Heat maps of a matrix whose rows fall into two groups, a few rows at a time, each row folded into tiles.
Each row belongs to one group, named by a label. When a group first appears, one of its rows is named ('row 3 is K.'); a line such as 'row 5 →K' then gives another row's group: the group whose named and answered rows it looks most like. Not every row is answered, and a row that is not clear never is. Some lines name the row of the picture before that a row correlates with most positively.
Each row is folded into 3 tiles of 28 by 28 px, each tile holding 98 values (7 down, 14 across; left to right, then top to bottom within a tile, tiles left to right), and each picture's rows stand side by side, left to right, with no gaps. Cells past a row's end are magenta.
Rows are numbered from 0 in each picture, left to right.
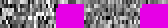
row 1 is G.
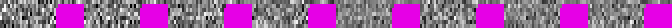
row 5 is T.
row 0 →G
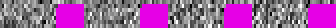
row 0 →G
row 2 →T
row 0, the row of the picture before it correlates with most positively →6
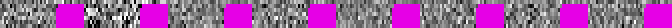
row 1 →G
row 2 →T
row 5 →G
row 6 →T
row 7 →G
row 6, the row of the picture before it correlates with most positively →2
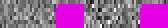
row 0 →T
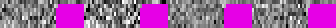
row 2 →T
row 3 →G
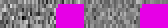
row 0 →G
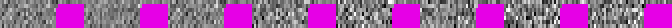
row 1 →T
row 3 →T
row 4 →T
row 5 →G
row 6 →G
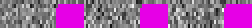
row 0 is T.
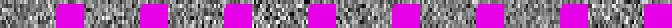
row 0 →G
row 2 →G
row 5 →T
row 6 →T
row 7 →G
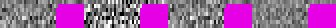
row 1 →G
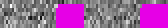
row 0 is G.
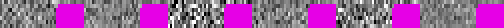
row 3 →T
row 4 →G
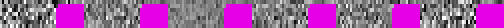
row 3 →G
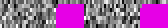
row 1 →G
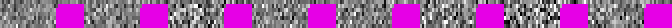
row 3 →G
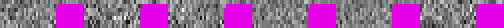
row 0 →T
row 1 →G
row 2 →T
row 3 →T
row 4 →T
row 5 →G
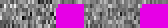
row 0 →G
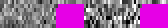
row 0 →G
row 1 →G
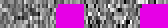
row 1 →G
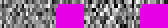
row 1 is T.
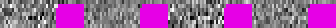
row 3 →G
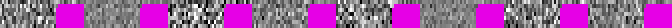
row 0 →G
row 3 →T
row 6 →G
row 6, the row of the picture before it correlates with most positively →2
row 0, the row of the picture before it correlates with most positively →3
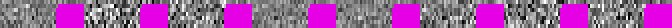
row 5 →G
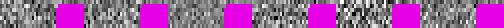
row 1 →T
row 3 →G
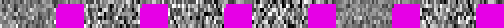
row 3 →T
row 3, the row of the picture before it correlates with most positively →2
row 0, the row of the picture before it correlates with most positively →5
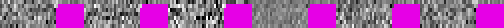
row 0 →T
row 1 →G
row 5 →T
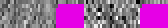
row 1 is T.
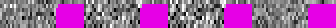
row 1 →T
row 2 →T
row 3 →G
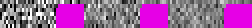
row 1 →G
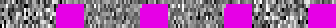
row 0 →T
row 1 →G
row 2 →G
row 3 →T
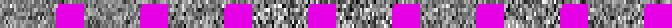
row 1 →G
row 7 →G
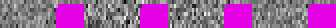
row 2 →T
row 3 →T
